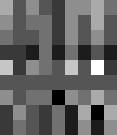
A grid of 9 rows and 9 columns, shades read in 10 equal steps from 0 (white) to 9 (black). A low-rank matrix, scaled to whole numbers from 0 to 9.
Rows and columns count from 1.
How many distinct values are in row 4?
4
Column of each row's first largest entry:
5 5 5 3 2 1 5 8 6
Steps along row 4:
same up down up down up down up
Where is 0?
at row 5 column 8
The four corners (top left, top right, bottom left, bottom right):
3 5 7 4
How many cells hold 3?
6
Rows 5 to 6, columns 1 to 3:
2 7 4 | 6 6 6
